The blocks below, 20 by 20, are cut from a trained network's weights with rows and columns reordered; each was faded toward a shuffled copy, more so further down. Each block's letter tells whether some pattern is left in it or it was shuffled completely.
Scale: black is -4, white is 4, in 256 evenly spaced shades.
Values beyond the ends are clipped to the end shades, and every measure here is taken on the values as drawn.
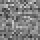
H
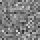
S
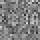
H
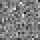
S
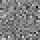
H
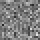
H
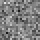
S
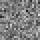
S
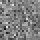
S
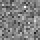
S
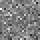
S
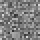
H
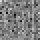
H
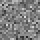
S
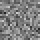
H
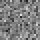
H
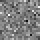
S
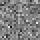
S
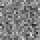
S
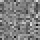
H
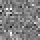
H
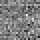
H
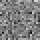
H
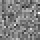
S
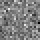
S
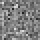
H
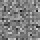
H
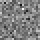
S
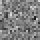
S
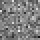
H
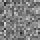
H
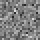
S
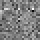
H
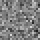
H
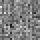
H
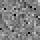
S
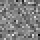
S
